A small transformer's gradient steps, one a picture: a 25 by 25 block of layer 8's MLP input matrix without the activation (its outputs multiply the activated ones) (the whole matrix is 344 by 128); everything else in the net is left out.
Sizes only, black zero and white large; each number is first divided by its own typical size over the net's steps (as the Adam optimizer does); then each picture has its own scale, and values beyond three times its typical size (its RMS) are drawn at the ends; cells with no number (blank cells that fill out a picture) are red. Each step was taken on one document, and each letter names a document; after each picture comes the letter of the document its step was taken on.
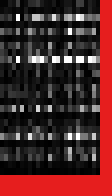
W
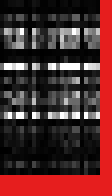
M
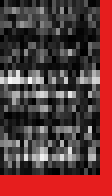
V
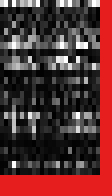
M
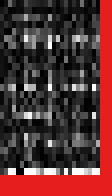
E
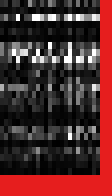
W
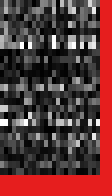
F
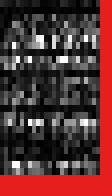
M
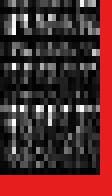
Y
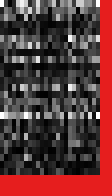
F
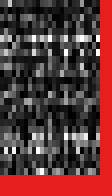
E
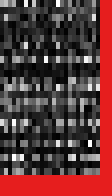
F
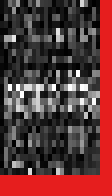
F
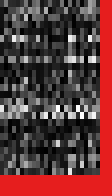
F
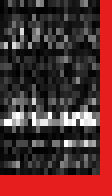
M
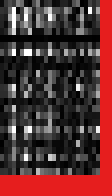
Y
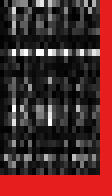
Y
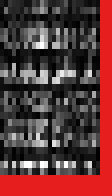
V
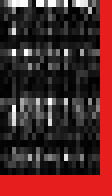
Y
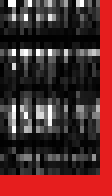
Y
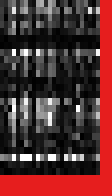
Y
